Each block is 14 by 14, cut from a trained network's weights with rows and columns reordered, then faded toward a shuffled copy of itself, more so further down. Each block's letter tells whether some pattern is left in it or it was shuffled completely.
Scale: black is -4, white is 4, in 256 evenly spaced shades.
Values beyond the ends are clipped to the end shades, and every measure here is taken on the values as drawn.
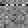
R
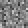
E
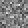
E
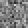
E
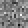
E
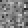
E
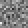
R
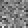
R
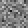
R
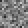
E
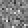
E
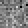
E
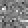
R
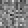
R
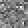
R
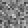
E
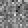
E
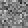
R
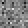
E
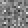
R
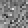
E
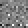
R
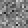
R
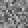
E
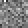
E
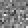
E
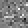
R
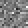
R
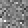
E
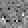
R
